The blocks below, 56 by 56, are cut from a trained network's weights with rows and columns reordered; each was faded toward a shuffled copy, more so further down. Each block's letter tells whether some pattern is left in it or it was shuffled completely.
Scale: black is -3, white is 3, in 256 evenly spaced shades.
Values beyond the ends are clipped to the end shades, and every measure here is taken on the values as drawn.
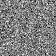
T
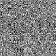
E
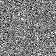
T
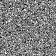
T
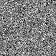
T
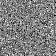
T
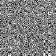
E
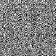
E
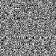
E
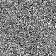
T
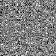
E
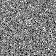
T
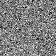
T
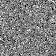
T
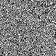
T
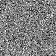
T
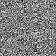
E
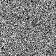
T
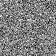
T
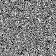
T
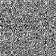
E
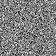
T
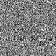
E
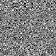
E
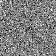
T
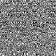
E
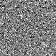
T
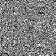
E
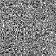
E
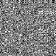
E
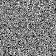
T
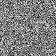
T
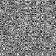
E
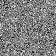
T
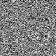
E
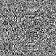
E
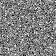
T
